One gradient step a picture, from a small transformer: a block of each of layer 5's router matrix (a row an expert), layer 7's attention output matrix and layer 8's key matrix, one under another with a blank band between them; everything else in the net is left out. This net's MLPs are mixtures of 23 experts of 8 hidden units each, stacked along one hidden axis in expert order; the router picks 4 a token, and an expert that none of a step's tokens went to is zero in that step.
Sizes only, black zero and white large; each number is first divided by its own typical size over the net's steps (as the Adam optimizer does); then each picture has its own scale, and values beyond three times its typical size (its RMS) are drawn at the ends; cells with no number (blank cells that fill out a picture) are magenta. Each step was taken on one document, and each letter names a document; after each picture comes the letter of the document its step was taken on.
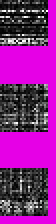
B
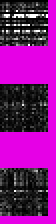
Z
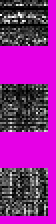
B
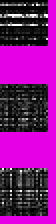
Z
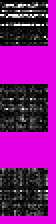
Z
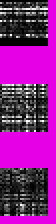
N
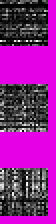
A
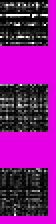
Z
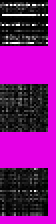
Z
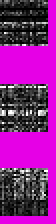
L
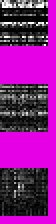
L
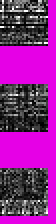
B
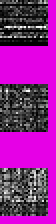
A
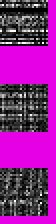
B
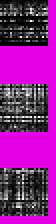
N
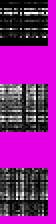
N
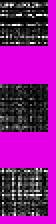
Z
